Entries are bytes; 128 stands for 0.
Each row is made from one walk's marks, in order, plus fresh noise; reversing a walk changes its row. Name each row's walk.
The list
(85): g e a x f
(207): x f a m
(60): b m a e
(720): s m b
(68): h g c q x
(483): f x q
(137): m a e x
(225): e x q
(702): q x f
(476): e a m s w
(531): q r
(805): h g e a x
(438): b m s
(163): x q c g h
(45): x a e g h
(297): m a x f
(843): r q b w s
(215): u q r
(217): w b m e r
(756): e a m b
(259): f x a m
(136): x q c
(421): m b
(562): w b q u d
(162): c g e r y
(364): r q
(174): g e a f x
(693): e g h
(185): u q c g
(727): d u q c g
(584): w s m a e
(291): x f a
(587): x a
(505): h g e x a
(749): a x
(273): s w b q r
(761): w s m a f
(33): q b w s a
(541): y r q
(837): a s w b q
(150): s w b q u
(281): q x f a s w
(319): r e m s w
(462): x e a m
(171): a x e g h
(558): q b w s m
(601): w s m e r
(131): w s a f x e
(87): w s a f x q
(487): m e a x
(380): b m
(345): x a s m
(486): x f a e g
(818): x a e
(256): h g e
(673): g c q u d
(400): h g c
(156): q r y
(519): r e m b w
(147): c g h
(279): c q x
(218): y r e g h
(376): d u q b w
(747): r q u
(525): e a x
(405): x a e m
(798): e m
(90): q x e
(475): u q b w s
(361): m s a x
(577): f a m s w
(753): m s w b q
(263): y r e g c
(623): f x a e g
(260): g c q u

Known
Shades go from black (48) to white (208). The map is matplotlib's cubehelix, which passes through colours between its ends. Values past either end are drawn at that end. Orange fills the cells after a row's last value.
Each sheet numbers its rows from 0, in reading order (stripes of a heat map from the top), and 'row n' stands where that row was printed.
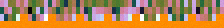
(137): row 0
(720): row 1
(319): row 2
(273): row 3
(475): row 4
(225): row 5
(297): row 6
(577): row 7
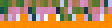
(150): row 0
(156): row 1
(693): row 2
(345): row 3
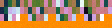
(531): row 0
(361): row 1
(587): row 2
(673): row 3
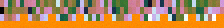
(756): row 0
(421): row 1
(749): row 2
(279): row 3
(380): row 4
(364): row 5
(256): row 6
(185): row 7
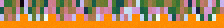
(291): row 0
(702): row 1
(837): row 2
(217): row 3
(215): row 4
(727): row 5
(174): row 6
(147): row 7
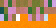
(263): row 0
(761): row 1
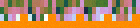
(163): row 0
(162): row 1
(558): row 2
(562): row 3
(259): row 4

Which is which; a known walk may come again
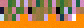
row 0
(525)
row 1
(476)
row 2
(720)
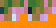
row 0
(217)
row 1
(60)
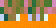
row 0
(171)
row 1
(281)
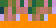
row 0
(753)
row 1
(131)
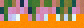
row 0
(843)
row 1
(150)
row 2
(702)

